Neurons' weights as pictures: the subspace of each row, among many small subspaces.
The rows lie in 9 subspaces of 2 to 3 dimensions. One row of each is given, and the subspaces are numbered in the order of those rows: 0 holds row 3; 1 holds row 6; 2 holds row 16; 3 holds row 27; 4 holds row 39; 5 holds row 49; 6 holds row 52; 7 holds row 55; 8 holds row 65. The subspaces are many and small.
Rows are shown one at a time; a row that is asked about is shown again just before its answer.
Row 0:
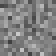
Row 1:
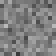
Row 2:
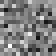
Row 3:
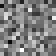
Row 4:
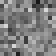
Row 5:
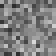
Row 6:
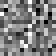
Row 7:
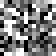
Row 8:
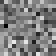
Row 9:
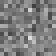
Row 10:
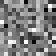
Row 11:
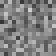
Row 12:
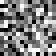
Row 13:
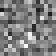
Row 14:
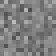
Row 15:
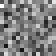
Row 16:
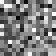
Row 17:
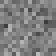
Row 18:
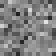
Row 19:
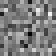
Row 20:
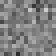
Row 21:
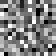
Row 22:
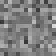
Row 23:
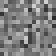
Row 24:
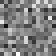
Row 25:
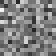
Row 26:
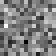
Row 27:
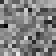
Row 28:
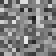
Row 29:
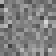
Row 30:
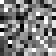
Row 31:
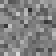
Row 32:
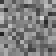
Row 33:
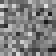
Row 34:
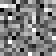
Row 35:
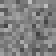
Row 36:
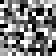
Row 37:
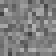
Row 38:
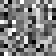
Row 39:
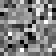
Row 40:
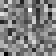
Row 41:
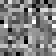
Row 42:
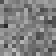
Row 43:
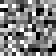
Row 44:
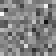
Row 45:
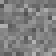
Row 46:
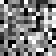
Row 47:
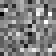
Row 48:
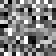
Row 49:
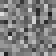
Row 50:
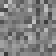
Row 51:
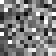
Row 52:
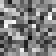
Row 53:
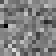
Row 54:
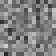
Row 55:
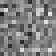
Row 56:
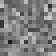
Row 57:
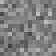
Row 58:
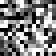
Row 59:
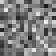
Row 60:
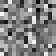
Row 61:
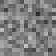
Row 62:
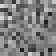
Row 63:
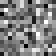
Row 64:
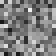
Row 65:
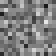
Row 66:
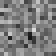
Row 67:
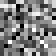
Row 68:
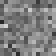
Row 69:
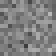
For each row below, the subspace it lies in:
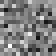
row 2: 4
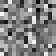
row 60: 8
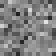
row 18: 6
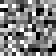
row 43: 7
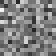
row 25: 2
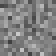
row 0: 2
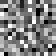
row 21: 5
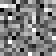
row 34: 2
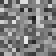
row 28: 2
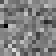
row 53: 3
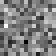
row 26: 6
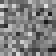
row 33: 7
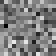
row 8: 6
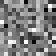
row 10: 6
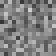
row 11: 0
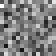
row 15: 0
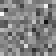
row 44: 8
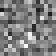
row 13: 3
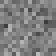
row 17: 6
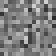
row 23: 1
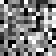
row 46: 6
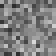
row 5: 5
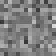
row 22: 1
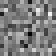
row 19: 1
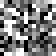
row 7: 6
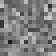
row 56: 6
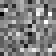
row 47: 7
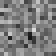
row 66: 3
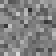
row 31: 6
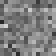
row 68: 4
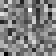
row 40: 5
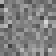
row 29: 0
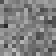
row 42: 3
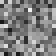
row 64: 5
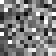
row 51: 2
